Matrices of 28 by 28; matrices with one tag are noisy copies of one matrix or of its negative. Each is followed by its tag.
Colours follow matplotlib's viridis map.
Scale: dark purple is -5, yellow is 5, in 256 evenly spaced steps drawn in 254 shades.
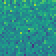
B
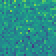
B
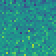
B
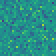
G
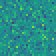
G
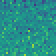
B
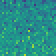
B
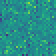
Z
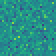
G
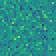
G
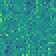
Z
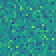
G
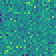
Z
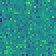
Z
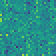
Z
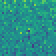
B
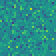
G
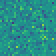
G
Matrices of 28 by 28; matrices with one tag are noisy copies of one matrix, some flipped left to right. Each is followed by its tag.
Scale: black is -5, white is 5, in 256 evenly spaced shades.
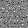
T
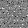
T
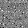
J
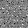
T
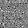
J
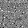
J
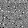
J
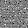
T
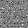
T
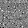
J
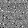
J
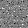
T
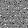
T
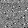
J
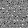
T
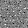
T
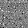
J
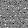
T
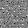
T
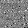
J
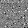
J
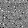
J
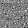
J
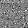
J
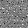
T
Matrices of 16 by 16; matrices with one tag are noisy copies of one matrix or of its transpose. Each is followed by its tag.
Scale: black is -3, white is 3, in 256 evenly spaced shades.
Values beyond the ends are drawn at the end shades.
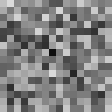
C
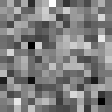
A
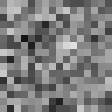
A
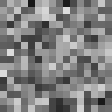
A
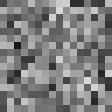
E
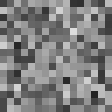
E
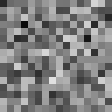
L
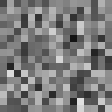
L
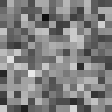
E
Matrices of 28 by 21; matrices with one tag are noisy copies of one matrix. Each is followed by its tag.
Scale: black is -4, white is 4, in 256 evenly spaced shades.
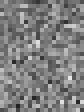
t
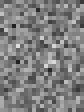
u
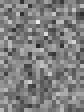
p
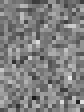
t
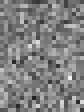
t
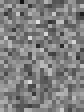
p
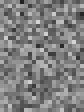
p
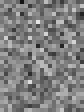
p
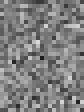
t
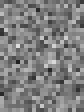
u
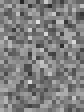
p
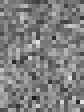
t
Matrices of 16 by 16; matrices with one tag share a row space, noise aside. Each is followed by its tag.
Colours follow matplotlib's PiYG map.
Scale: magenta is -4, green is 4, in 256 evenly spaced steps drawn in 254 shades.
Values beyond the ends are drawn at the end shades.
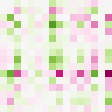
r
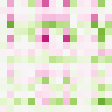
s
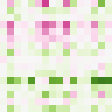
s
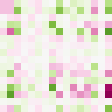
r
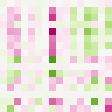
r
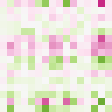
s
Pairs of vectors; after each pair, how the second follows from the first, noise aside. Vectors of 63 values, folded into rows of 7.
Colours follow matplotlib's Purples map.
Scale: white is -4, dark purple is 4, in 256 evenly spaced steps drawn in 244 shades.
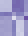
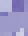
partly zeroed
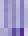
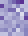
shuffled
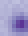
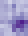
copied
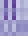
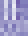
negated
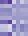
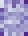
shuffled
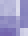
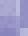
shrunk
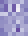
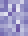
copied
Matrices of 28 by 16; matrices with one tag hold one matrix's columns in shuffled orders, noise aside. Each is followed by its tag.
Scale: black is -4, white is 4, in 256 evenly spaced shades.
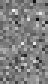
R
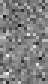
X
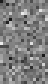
R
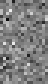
R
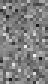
X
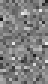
R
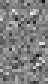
R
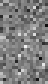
X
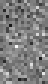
X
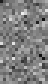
R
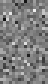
R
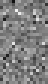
R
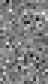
R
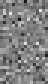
R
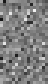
R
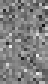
X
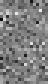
R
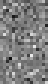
X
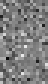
X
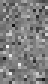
X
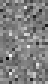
X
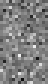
X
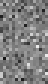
X
